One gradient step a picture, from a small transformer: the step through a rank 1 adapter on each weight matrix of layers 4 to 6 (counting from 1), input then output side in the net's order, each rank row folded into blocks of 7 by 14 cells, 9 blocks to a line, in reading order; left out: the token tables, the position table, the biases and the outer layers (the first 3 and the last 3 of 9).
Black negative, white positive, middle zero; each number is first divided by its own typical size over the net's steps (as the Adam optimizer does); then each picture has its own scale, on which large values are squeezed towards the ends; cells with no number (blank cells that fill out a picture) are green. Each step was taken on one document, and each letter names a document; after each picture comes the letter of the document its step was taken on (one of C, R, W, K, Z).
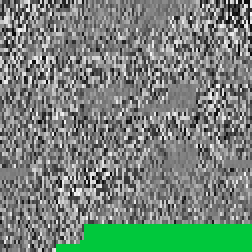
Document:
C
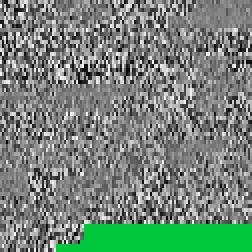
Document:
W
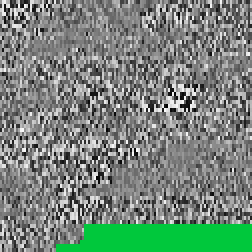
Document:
C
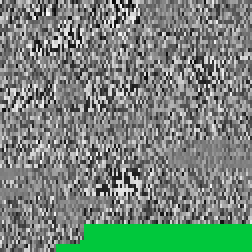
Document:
W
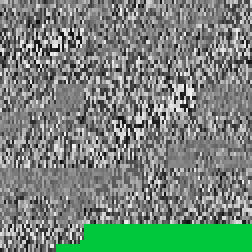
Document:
W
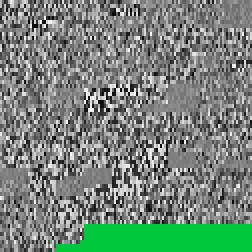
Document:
W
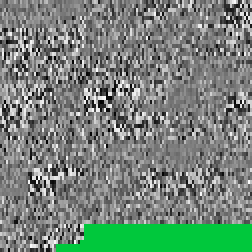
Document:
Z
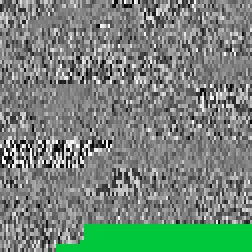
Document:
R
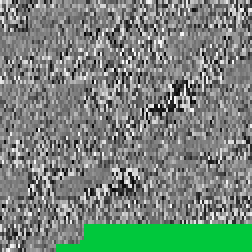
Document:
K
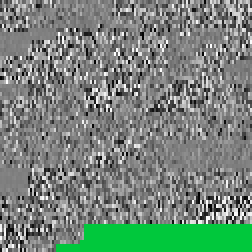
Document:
K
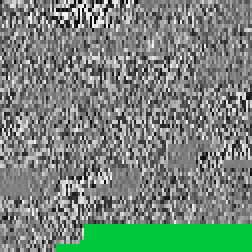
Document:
C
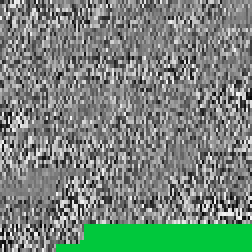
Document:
C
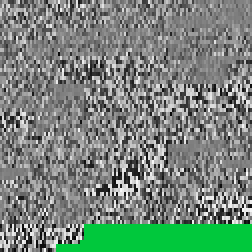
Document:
W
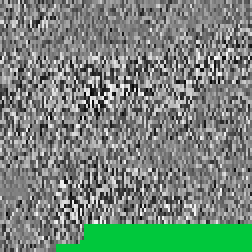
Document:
C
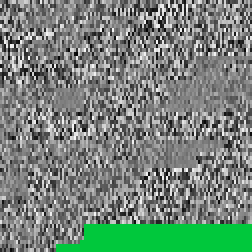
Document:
W
